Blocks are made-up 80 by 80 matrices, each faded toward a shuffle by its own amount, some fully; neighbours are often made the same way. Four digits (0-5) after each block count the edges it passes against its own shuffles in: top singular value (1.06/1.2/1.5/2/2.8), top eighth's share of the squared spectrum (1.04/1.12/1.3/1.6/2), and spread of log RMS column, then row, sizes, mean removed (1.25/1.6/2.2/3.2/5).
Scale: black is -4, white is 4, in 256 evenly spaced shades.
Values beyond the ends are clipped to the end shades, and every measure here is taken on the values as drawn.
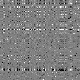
5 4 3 3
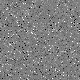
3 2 0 0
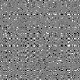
5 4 2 3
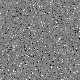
2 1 0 0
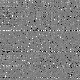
4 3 0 2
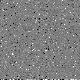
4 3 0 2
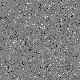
2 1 0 0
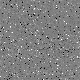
1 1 0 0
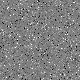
0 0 0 0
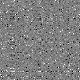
4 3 1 1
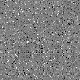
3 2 1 1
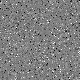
1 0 0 0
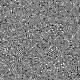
0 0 0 0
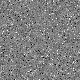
0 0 0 0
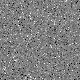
0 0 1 0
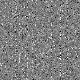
2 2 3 0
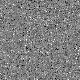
0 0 1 0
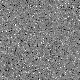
0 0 0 0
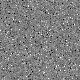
0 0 0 0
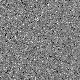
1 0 0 0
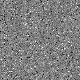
1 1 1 0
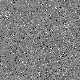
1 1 1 0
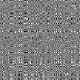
5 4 3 3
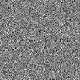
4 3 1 1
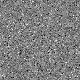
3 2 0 0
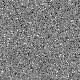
1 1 0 0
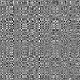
5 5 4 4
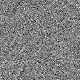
3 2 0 0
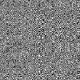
4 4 3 2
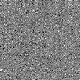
3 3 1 1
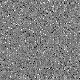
3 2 1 1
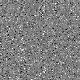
3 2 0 0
